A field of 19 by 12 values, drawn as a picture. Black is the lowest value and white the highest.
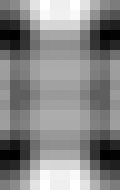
The centre is the smoothest part. No single row or column stands out from its neighbours. No lone cell stands out from its neighbours. Its left and right halves mirror each other, and so do its top and bottom.
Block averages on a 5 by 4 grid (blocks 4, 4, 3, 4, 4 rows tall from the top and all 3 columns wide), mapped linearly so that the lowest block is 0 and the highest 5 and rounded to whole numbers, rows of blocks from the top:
0 5 5 0 / 1 3 3 1 / 1 3 3 1 / 1 3 3 1 / 0 5 5 0
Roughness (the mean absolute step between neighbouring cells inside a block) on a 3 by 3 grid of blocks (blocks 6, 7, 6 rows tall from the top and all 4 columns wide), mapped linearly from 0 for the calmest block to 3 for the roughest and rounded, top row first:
3 1 3 | 1 0 1 | 3 1 3
